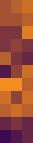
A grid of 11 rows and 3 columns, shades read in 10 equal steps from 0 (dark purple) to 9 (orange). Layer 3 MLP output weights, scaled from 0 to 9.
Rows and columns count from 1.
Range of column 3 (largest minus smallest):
6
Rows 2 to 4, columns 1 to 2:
5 5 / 3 3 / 3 4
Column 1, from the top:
5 5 3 3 6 1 9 7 6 2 0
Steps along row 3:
same up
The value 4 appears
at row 4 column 2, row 6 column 2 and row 8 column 2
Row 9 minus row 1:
1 1 -1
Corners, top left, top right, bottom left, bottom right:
5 7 0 2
